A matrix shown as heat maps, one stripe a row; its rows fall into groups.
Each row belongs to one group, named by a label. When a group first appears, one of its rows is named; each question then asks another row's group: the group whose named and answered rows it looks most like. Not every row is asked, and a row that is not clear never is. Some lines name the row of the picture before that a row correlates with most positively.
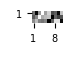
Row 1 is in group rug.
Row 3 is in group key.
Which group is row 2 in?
rug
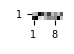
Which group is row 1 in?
key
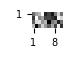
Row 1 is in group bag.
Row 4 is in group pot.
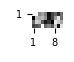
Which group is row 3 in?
bag
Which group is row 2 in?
bag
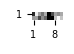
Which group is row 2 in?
bag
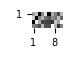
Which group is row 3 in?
bag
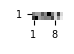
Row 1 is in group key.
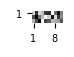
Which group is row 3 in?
pot
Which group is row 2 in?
rug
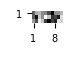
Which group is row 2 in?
rug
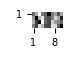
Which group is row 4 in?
pot
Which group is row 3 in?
pot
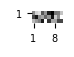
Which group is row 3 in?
key
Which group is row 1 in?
bag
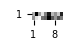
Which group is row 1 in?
pot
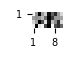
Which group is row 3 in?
key
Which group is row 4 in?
pot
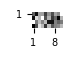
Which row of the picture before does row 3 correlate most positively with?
2
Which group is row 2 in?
rug
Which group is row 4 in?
rug
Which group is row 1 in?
rug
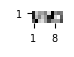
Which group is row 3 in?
pot
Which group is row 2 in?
bag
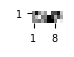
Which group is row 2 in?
bag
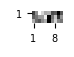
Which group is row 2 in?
key
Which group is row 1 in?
rug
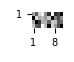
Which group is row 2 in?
rug
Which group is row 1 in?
pot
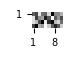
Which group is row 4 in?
rug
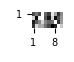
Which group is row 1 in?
pot
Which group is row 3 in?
rug
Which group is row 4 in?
bag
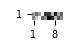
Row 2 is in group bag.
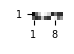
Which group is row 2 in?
pot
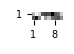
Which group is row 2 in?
rug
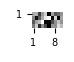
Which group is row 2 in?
rug
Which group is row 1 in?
key
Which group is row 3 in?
bag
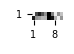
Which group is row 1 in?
key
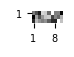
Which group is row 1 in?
pot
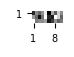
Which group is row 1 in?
key
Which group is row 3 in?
key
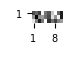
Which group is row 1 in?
pot
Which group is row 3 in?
key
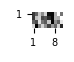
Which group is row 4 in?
pot
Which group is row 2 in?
bag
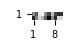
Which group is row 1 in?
pot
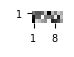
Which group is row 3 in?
rug
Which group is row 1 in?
key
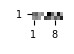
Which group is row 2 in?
pot
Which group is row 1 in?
key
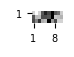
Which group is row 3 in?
key
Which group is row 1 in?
bag
